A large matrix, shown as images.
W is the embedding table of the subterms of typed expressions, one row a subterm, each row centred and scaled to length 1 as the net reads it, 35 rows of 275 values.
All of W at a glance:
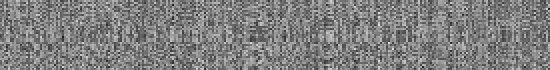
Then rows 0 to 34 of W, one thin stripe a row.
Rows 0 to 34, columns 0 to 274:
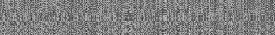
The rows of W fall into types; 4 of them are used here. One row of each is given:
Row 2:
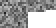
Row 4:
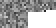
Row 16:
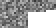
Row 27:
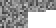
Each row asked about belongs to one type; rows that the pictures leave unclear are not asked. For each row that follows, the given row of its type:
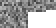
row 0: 2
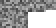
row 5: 2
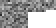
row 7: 2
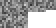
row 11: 27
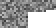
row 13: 16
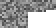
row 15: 16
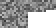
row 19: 16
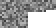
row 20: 16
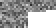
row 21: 4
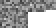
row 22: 2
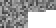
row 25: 27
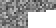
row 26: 16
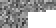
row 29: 4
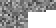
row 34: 27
